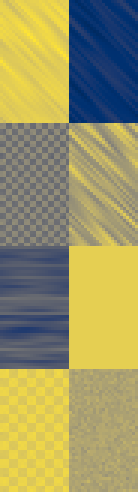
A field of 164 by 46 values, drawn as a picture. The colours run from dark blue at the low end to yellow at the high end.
It is made of 4 by 2 panels. Panel 1,1: very high, slanting down to the right, faint in contrast. Panel 1,2: very low, slanting down to the right, faint in contrast. Panel 2,1: middling, checkered. Panel 2,2: high, slanting down to the right. Panel 3,1: low, streaked across. Panel 3,2: very high, flat. Panel 4,1: very high, checkered, faint in contrast. Panel 4,2: high, fine-grained, faint in contrast.
